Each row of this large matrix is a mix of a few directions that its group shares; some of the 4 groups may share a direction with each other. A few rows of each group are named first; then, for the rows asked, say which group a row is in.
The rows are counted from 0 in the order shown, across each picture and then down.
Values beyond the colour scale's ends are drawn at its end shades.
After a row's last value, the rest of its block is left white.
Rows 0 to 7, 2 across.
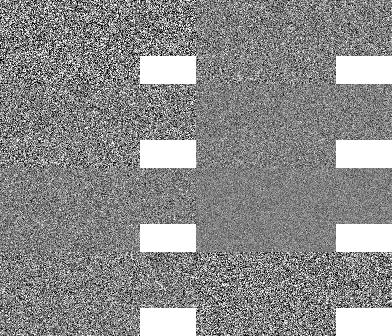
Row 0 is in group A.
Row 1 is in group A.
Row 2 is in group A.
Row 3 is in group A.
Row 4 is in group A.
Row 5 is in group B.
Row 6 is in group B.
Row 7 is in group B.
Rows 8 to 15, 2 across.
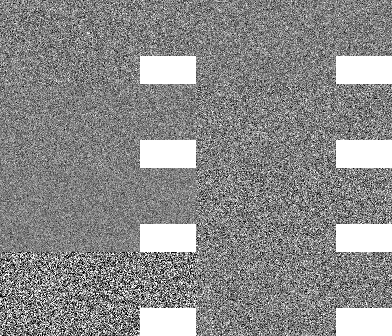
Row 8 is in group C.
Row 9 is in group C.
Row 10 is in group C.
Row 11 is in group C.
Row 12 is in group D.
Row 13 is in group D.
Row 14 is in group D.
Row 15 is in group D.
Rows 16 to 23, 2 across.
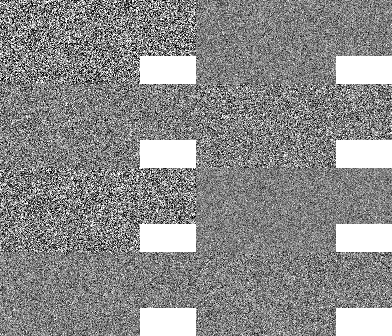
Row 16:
B
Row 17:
B
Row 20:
A
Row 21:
B
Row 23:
A
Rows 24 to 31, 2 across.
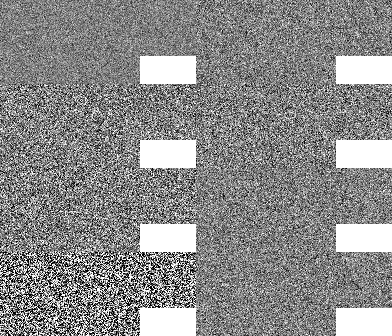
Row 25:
C
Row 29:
D
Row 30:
A
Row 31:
B
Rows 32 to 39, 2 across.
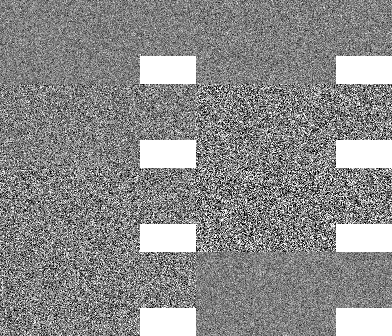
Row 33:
A
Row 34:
A
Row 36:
C
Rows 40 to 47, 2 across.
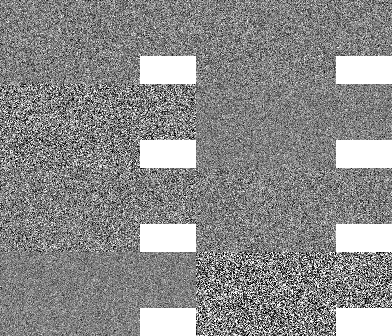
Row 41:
C
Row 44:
A
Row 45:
B
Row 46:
A
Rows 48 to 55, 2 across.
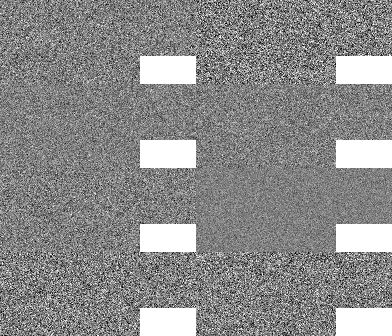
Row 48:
A
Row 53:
D
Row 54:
A
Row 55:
B
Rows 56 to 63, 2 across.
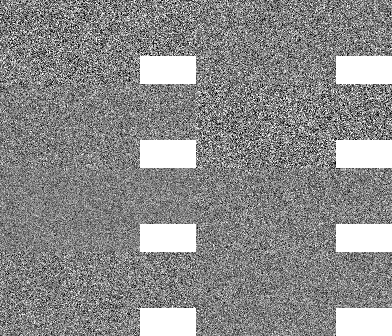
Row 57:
B
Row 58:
B
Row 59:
D
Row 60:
D
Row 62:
D
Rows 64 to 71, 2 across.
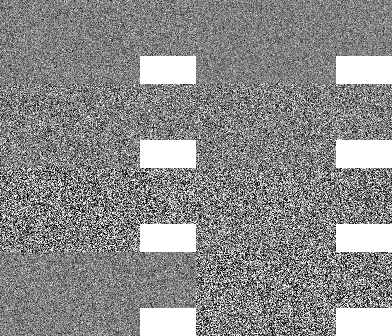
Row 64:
D
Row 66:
A
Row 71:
C
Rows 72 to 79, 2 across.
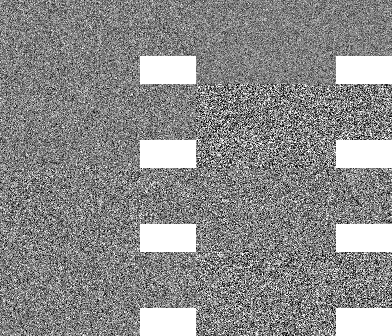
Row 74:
A
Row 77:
B
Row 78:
D
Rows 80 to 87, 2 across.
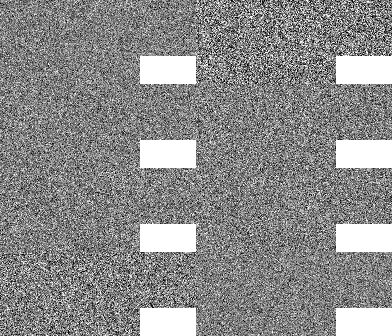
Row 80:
B
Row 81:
D
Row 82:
D
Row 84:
A
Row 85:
D
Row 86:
C
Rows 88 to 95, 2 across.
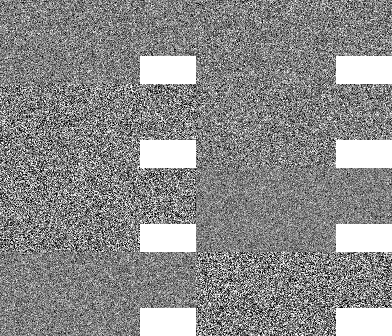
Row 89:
B
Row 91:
D
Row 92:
A
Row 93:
B
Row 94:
C
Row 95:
A
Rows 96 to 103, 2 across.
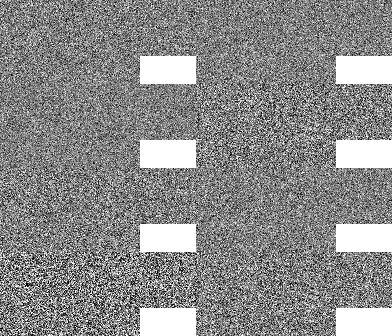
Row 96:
B
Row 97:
A
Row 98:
D
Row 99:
D
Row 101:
A
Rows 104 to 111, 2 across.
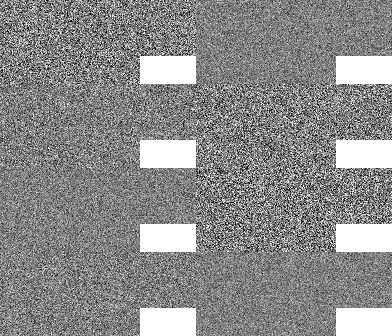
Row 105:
B
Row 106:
B
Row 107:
A
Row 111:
B
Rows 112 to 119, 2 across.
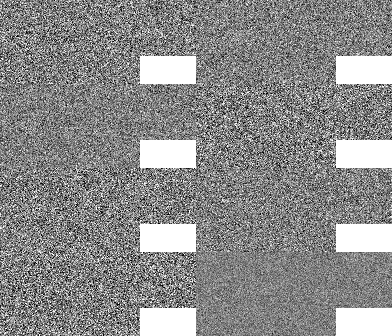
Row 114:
B
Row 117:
B
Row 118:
C
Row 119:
B
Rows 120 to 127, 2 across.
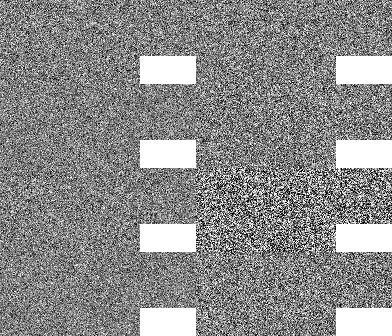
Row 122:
A
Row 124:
C
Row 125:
A
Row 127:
D
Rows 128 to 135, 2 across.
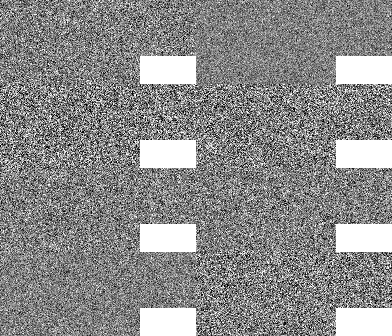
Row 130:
C
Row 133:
A
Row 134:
B
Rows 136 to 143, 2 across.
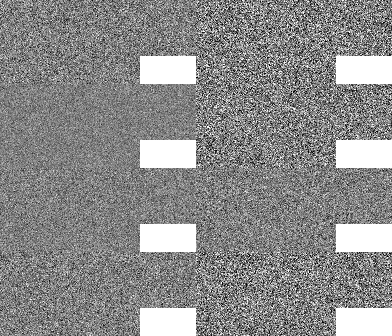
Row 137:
D
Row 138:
B
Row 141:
C
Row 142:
B
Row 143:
C
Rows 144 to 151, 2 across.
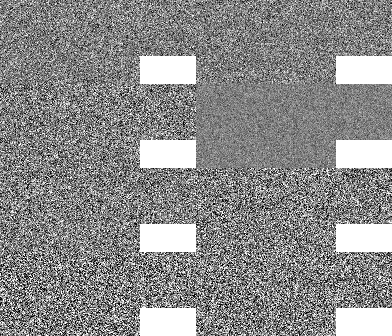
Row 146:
B
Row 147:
C
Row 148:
C
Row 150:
D
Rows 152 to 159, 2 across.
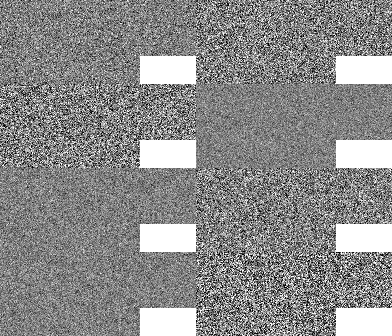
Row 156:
C
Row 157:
C
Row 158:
A
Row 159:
A
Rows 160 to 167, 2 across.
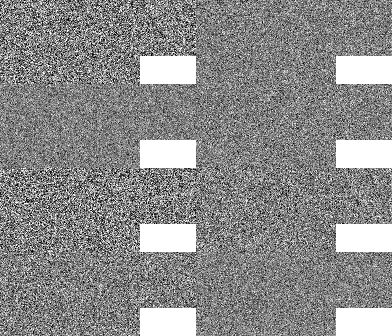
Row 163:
A
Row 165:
C
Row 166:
C
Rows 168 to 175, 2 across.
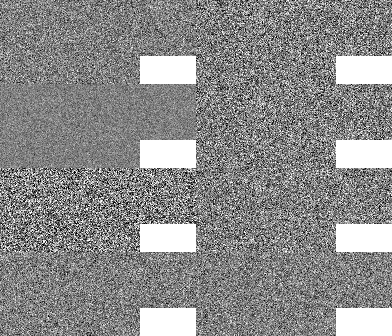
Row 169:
B
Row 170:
D
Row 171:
B
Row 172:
A
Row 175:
D
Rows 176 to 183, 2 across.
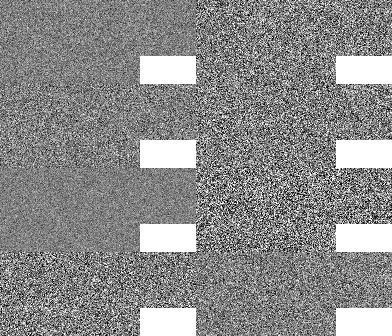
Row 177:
B
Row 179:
B
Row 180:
A
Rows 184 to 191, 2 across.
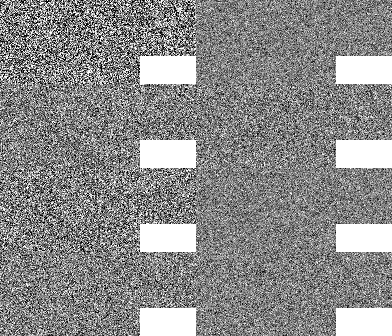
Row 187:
C
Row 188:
C
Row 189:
D
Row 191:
B
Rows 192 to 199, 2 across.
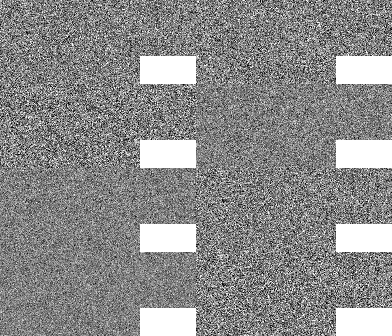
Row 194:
A
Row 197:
B
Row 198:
A
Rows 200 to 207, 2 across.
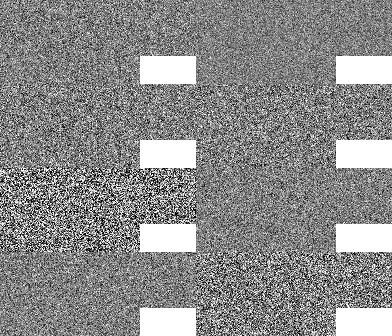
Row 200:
C
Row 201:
D
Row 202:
C
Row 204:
B
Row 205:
A
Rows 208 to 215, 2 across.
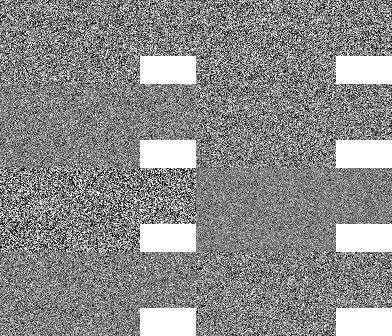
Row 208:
A
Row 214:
A
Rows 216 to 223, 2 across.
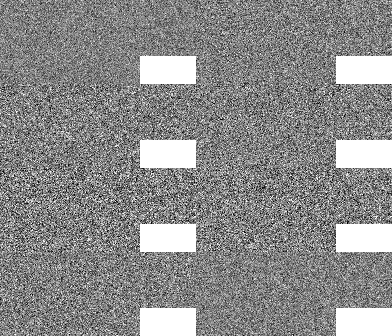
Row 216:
C
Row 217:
B
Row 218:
C
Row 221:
B
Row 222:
D
